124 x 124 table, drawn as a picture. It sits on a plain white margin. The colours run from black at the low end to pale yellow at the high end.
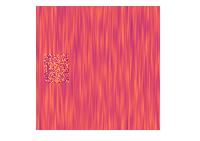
There is no overall slope. The middle left is the roughest part. In the middle left lies a patch that is rougher than the rest. The grain runs up and down.
